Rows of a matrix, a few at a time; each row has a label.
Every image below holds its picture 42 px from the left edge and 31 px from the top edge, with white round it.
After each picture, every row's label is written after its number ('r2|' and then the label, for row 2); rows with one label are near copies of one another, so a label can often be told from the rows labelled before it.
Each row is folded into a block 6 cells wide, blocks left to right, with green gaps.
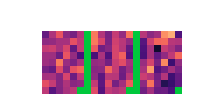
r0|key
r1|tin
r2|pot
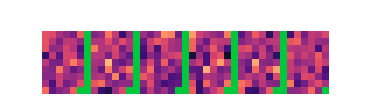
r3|tin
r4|key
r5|pot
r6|tin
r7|key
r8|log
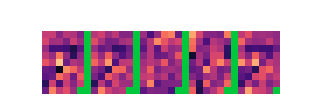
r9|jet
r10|jet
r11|pot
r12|tin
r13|jet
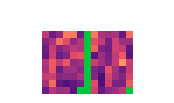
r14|pot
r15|tin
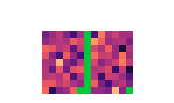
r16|key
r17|log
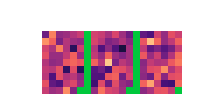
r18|log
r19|jet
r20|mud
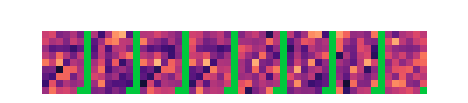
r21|jet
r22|pot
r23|jet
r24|jet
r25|key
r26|pot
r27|tin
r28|mud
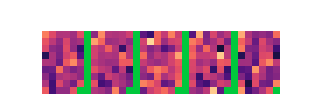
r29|tin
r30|log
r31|mud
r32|log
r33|tin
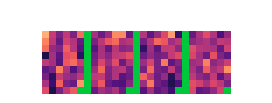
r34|tin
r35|pot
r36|pot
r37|key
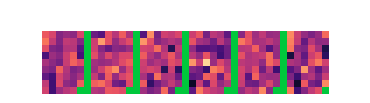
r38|tin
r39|mud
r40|log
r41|jet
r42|log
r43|tin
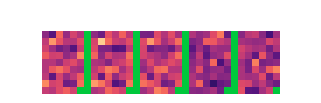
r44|mud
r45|mud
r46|mud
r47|pot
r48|key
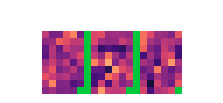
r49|pot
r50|jet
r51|tin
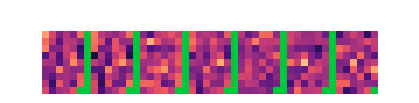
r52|tin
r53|tin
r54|mud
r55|tin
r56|pot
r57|jet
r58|key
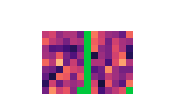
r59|jet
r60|tin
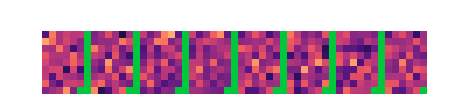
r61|log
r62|key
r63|pot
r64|pot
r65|key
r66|tin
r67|jet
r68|key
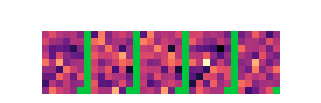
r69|jet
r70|log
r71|log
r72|jet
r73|key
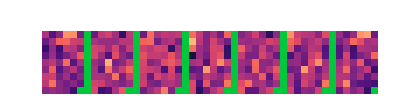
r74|pot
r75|key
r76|log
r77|tin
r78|key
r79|tin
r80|pot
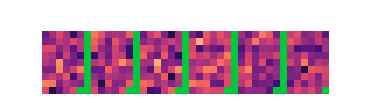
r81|key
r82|tin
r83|key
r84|mud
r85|pot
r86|jet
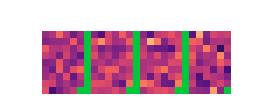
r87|key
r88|mud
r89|mud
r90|log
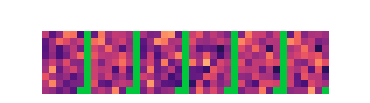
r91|pot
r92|log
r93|pot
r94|jet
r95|log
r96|log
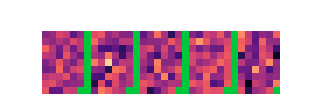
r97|key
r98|jet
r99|key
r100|mud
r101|tin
